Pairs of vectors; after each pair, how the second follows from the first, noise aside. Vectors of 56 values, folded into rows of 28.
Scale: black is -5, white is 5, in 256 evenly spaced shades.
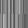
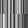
scaled up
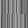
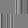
partly zeroed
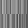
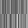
negated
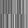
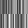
scaled up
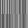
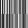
scaled up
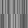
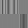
partly zeroed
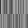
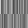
negated
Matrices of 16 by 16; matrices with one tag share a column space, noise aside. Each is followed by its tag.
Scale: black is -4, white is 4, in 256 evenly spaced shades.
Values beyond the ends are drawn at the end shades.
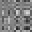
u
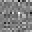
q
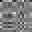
q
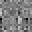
u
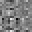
u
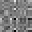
u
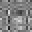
u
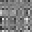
u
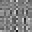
u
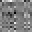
q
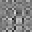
u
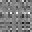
q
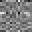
q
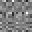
q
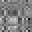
u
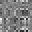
u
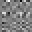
q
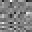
q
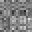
u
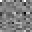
q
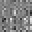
u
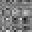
u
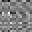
q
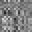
u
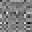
q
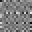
q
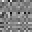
q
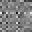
q
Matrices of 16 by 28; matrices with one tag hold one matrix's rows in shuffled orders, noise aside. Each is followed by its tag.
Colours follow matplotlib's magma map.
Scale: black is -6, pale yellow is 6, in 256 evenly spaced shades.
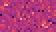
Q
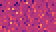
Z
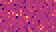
Z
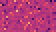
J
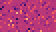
Z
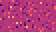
Z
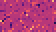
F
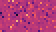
Z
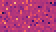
J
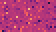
J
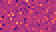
Z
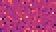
F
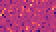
F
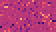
Q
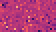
J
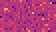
Q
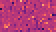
Q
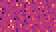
Z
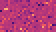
Q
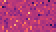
J
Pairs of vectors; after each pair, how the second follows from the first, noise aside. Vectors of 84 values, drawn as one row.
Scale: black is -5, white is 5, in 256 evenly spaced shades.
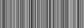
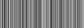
wrapped around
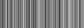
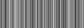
wrapped around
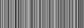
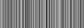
wrapped around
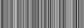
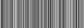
copied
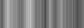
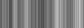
wrapped around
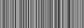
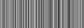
copied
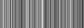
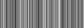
wrapped around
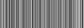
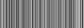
copied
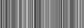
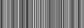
sign-scrambled
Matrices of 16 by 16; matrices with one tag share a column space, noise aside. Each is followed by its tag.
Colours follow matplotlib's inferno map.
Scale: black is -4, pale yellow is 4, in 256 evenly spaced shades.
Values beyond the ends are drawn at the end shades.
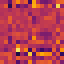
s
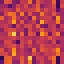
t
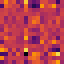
s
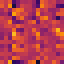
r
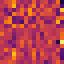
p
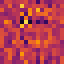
p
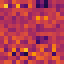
s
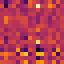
s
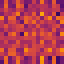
t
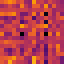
t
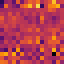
s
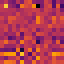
s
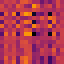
t
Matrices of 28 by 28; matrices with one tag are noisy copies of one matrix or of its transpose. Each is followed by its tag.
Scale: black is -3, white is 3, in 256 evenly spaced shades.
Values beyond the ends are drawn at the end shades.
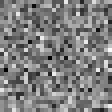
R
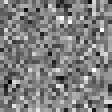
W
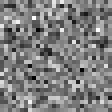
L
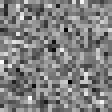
L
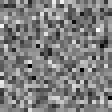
L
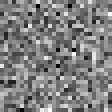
R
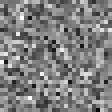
L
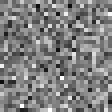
R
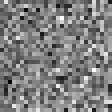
W
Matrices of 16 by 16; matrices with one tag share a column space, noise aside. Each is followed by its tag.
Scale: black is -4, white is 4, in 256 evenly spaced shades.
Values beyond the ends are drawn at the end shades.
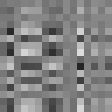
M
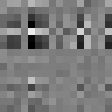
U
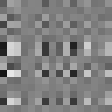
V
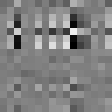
U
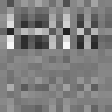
U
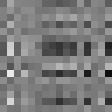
V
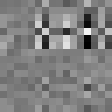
U
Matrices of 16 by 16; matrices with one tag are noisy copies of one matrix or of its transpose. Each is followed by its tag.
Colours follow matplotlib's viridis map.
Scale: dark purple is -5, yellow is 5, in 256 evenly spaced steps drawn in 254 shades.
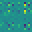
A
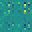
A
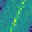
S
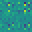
A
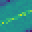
S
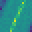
S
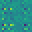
A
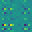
A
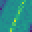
S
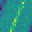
S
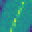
S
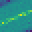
S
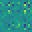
A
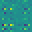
A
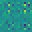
A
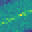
S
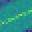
S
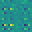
A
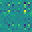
A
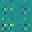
A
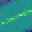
S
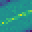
S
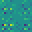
A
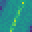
S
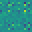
A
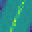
S
